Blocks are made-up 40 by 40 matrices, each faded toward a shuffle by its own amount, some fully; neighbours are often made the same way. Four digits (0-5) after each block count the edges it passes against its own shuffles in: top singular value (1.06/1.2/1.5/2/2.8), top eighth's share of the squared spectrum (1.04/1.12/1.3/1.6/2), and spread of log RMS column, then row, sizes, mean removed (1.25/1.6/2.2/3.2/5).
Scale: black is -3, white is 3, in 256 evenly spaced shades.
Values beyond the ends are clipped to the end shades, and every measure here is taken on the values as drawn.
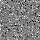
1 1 0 0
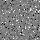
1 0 0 0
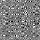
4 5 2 3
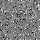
1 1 0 0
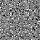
2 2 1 0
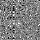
3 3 2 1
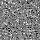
2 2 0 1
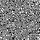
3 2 1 0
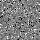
0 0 0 0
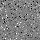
0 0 0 0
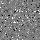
1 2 0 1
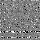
2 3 0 3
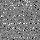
2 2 0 2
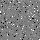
0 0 0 0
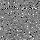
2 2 0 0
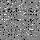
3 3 1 2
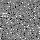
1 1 0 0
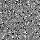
0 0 0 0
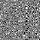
3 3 1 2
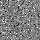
0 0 0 0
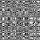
4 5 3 3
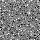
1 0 0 0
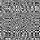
4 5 2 3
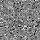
2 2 0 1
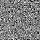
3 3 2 1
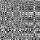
4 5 3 3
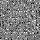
2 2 0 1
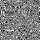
3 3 1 1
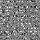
3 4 1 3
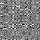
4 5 2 3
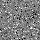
1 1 0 0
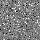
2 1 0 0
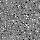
0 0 0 0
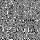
3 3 0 2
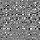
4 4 2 3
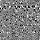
3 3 0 2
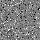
0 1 0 0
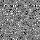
3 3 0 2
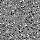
1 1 0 0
